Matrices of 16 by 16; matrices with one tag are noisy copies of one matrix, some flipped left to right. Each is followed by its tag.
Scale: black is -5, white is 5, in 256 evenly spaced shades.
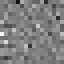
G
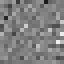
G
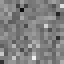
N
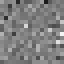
G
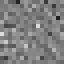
G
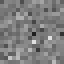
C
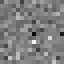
C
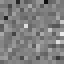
G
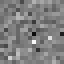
C
